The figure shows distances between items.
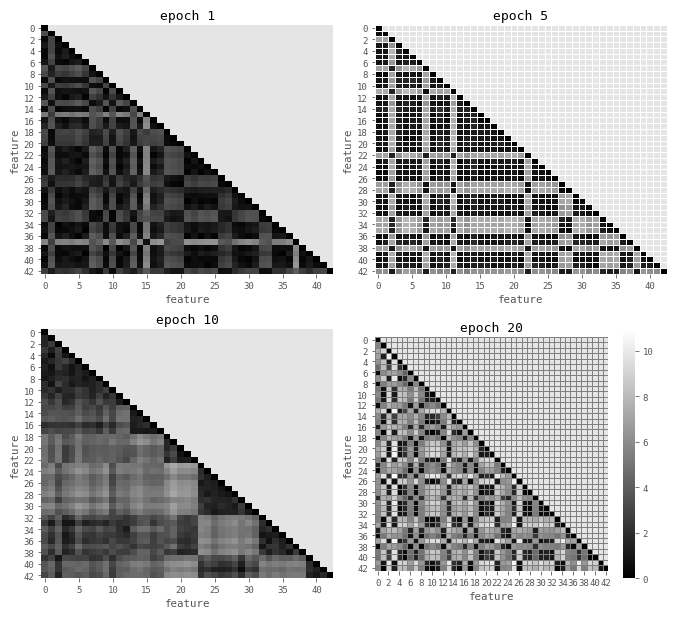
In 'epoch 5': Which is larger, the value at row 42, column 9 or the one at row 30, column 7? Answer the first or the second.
the second
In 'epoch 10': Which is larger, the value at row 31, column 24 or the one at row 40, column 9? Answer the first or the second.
the second
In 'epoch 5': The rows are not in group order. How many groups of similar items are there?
2
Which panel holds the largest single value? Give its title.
epoch 20
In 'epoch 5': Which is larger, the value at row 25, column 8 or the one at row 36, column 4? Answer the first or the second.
the second
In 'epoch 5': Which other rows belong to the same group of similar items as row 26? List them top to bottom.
0, 1, 3, 4, 5, 6, 8, 9, 10, 12, 13, 14, 15, 16, 17, 18, 19, 20, 21, 23, 24, 25, 29, 30, 31, 32, 36, 37, 39, 40, 41
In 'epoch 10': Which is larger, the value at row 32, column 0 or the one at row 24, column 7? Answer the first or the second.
the second
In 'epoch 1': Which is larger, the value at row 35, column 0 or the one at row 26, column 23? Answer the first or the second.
the second
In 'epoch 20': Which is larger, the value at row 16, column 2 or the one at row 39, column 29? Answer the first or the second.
the first
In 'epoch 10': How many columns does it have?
43
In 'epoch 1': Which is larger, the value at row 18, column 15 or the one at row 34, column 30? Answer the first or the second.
the first
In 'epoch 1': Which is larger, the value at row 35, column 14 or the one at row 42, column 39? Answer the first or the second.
the second
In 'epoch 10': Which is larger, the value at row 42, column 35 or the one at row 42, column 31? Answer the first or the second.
the first
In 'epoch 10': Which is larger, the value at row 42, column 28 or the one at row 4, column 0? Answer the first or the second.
the first
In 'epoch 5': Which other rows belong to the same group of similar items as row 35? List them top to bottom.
2, 7, 11, 22, 27, 28, 33, 34, 38, 42
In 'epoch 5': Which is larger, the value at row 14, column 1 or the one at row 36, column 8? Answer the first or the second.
the first
